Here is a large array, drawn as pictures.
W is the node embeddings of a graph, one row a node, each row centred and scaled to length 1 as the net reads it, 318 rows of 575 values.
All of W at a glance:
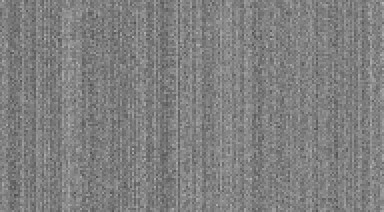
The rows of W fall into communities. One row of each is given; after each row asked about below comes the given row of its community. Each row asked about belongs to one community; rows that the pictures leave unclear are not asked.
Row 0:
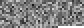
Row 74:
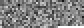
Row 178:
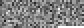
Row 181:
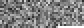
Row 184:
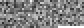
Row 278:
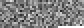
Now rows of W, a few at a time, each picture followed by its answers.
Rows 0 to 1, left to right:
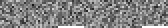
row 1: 0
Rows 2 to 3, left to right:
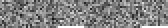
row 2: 278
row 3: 74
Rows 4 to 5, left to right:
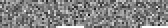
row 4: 74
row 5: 178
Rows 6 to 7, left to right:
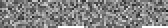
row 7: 278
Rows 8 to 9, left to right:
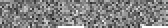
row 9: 278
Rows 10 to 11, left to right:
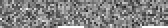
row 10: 74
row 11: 0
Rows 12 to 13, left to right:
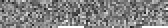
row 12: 184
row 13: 181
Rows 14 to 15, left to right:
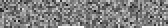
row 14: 0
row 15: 184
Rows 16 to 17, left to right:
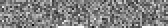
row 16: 184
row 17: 0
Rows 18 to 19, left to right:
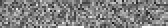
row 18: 178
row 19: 178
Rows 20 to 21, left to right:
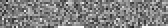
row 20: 181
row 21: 181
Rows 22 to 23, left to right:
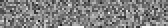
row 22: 0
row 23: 178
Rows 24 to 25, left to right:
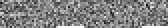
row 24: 181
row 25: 0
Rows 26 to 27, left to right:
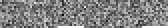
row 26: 184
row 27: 74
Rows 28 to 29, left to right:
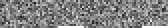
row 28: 178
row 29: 181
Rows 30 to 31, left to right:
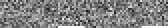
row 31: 184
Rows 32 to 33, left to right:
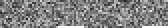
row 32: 74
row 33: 278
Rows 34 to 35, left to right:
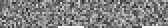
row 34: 178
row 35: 278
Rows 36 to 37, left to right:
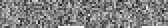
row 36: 0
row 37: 184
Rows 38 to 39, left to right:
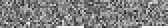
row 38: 74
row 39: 181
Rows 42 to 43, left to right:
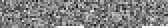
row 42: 181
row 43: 184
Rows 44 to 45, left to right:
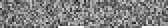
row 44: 278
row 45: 178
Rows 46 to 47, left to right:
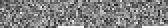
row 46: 181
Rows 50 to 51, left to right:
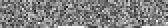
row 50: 184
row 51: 74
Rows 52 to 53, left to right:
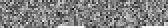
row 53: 74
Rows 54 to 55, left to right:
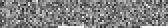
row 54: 178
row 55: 178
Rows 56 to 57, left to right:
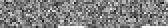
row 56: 278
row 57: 74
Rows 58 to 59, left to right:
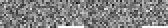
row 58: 74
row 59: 74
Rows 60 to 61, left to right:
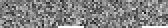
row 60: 0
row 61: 181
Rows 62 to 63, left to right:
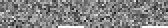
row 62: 184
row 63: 178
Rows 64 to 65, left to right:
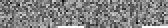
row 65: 184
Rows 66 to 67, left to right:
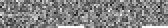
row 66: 184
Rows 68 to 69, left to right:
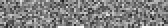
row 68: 181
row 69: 181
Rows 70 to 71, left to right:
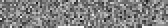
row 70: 278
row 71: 181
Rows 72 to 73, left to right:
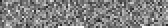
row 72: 178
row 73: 278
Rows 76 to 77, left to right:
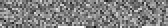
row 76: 178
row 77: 0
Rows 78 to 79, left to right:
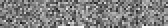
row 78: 74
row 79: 184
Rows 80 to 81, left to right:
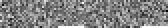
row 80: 184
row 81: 74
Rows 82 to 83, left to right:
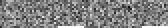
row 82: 178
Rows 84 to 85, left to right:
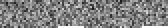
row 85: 181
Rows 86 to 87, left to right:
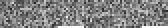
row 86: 74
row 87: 181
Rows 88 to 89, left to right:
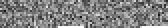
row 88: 181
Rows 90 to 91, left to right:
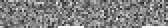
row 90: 0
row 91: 178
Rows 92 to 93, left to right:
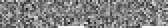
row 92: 278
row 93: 0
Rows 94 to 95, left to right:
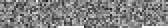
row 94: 278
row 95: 181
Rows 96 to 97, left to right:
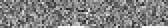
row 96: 0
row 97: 0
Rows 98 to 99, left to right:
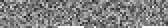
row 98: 0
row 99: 184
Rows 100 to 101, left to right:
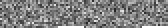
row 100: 74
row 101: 178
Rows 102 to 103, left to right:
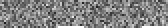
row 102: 278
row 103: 74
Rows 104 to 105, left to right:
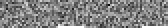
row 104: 181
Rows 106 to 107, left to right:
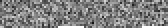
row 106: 0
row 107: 181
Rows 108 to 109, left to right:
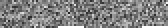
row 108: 181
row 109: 181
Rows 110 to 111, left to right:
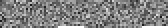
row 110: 178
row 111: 0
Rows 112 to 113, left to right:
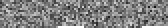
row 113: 181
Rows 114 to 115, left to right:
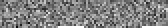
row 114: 178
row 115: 0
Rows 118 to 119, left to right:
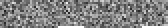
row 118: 278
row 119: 184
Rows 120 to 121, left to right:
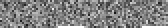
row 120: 278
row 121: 278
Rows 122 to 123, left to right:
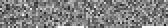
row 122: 181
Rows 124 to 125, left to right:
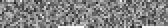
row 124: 278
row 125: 0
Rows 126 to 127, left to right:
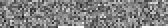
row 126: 178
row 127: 181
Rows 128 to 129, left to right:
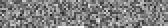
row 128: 178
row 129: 74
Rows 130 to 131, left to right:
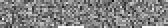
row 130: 181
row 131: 278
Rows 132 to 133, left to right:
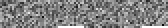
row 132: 184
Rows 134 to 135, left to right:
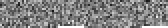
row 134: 181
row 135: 181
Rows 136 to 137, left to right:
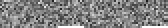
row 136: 0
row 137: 178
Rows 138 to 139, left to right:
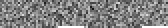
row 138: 0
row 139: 278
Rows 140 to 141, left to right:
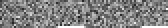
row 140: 181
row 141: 278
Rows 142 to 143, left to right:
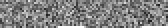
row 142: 184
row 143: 74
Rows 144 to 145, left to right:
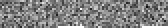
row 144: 184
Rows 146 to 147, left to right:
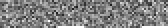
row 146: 178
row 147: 0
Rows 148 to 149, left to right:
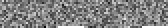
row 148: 278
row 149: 0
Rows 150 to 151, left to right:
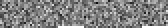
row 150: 0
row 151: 181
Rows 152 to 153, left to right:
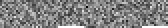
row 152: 0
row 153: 0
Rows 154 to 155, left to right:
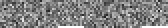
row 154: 184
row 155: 74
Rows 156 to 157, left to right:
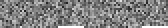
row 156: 0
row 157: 178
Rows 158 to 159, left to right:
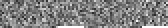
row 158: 74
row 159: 0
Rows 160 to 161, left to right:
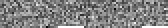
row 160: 181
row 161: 178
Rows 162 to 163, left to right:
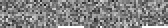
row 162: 184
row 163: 181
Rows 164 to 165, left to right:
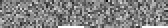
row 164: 0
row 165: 0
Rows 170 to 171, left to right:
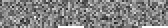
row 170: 0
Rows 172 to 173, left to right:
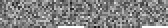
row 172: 178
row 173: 278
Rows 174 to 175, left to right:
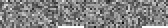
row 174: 184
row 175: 0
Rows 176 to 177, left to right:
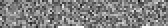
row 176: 178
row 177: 181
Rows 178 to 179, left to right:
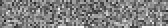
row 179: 181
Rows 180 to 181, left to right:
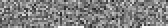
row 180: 181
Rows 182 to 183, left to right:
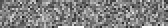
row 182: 178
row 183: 178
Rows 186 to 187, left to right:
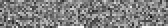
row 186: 181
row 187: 181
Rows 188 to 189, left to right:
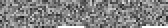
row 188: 178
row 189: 74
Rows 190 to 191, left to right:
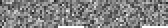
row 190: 178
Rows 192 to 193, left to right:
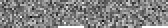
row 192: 181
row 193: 74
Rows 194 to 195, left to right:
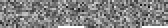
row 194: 184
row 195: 74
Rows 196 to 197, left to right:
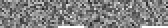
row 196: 0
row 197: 278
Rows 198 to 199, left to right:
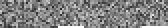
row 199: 178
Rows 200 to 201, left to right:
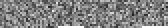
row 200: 0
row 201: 184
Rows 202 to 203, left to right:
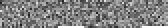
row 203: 278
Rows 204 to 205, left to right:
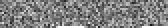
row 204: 181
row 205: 74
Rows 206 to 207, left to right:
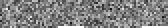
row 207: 181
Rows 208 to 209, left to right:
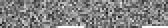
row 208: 74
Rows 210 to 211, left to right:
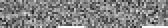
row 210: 181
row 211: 0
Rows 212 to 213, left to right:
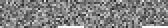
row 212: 74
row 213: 0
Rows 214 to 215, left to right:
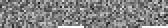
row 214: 184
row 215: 181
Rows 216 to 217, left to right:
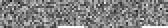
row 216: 74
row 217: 74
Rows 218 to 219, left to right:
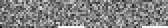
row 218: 181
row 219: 278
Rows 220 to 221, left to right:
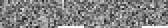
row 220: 74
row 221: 0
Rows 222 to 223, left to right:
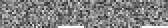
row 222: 0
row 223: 178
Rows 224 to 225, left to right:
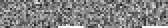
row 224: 0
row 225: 0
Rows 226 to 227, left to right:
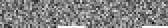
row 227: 0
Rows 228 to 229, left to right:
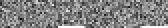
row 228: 0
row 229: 74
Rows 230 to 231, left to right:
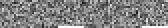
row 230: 178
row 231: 74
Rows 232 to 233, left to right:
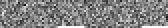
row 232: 74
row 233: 74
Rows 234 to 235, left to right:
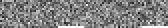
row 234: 278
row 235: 0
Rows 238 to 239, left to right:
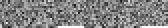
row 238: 74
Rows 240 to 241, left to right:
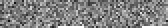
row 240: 74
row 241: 278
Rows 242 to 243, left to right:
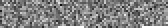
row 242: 74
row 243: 278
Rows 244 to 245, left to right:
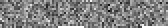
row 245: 278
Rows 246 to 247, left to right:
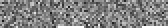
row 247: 184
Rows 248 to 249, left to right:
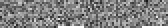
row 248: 181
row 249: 181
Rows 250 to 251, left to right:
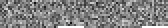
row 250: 178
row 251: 178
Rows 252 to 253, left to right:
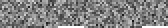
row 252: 184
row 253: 0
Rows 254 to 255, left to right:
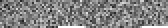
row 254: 0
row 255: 74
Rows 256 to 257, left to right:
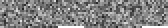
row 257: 184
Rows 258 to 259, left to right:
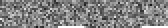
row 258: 178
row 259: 74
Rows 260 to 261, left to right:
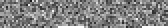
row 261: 0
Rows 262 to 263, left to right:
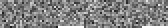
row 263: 178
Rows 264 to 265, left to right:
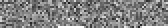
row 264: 184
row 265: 181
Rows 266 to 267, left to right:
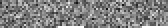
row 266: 181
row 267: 178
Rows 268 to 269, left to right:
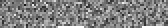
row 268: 178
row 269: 0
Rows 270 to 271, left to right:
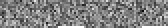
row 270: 178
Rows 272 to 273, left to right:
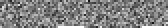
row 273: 278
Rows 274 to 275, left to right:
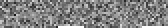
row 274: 0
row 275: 278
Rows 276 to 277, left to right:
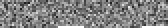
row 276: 278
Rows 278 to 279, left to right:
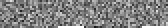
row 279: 178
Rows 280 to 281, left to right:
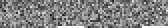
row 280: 178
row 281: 278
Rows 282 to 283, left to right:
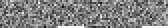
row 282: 181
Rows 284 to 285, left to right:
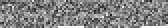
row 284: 184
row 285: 181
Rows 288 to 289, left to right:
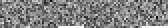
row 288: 0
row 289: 74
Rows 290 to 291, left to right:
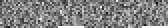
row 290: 0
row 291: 74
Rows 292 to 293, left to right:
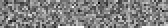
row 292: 278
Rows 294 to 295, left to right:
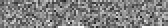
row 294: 178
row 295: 278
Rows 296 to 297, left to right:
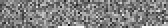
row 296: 178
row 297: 184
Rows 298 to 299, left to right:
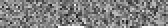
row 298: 0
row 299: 0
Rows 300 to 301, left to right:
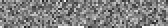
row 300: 0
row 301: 0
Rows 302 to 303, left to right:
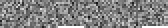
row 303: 184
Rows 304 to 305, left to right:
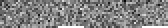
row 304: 0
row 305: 278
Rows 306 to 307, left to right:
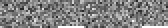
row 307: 184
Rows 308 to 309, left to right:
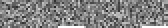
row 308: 178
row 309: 184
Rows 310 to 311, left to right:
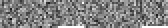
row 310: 74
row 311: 184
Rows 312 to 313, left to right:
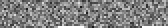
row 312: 181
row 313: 278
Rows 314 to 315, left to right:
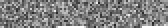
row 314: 74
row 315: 74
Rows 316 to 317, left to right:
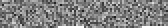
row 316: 74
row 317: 181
